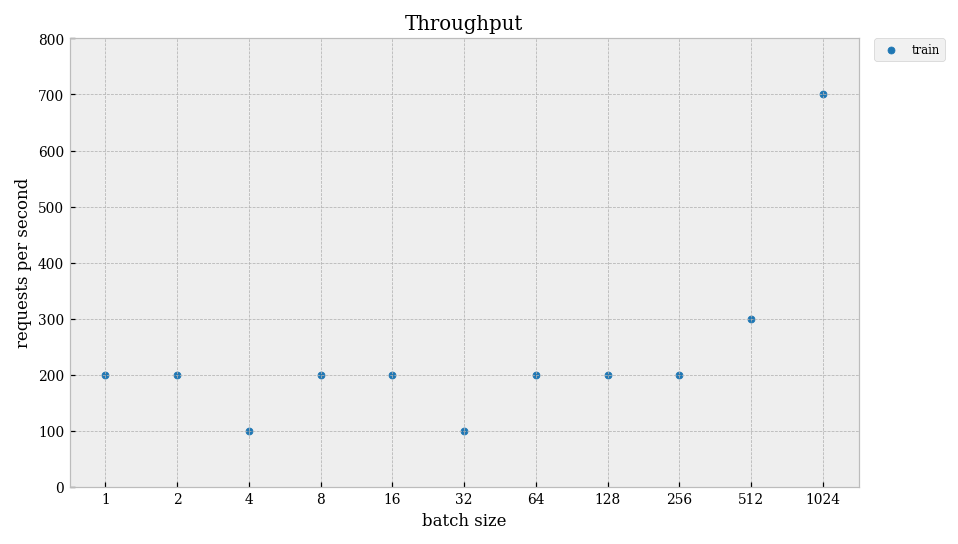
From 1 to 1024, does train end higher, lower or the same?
higher
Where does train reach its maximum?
1024
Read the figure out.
Title: Throughput
x-axis: batch size, ticks 1 2 4 8 16 32 64 128 256 512 1024
y-axis: requests per second, ticks 0 100 200 300 400 500 600 700 800
Legend: train
Values:
train: 200 200 100 200 200 100 200 200 200 300 700
